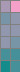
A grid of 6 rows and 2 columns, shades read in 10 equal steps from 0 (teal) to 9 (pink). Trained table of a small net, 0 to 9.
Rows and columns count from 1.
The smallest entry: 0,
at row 6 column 1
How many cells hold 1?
0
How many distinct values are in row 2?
2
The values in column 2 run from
2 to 9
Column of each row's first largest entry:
2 2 1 1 1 2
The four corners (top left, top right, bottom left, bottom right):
6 9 0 2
